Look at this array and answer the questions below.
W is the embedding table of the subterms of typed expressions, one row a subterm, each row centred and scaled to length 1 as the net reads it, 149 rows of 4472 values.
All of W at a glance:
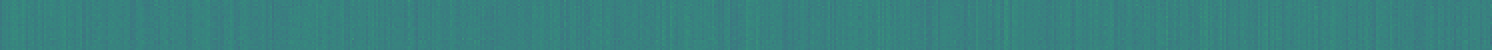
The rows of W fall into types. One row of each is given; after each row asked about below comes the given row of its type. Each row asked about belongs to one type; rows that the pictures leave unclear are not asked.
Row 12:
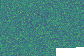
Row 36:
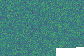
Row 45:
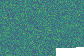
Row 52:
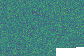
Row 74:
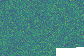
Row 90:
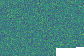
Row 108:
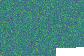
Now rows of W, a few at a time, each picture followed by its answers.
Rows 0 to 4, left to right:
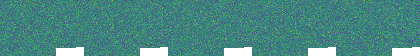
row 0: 45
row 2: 108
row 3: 12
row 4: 36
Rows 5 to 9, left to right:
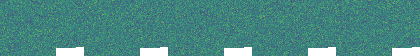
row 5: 74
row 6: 90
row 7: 52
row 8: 36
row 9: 74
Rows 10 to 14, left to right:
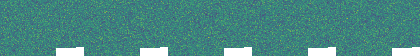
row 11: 12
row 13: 74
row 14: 74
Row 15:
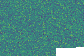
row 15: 45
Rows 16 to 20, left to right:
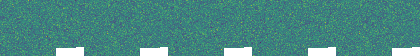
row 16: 36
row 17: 12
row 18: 74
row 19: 108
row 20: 12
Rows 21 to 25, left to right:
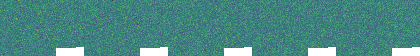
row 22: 52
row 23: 12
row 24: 90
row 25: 36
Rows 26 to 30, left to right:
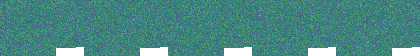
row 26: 74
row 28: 45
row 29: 108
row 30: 12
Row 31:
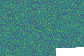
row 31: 45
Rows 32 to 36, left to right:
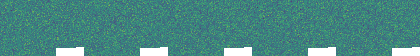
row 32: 108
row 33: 12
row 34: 36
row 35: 36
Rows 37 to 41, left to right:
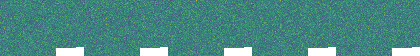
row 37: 45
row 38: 12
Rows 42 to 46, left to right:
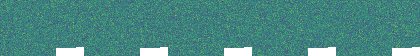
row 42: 108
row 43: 90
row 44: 108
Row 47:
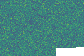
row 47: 45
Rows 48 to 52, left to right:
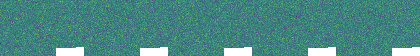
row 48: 45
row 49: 52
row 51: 52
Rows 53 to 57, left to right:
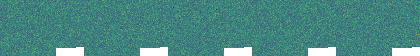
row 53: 90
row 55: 36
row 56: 74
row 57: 90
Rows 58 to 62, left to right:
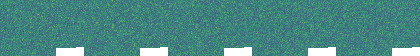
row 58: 108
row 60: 12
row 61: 36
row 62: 36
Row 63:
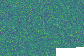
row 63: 12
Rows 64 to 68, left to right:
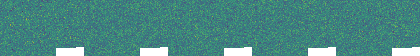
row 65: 74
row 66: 74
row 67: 74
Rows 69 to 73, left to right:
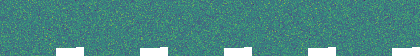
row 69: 108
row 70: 108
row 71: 45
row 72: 12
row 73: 52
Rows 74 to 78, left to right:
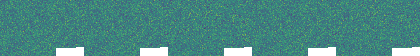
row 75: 74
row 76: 108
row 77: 74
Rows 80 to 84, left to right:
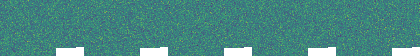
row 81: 12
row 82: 90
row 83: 52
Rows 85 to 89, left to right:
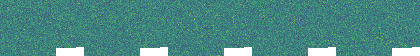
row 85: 52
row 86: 36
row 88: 90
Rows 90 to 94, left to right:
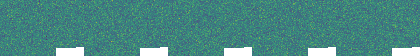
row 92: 74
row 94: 36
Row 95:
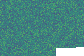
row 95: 74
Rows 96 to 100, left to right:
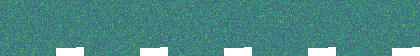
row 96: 90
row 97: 74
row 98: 90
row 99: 36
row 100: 45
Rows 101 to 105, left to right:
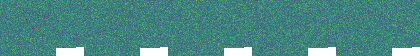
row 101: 52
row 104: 74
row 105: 52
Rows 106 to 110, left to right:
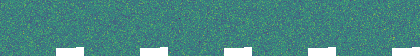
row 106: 12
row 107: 45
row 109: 12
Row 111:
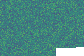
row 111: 74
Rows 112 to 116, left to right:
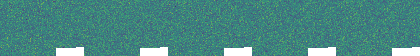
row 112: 90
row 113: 108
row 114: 90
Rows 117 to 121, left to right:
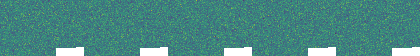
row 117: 45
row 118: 90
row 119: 36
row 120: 52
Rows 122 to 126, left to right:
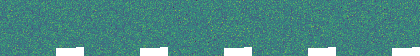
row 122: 36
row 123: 36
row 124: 45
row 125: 108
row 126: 36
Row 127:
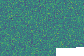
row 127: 90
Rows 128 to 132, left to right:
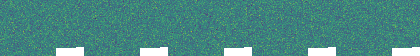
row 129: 90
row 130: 36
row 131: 108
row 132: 36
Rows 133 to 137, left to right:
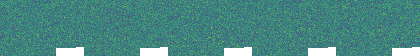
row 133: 90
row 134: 52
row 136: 74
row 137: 74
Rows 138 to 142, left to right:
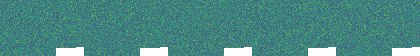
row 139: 36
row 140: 108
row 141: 74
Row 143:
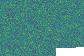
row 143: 45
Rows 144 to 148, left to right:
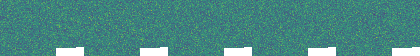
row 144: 36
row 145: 45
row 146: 52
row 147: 52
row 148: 12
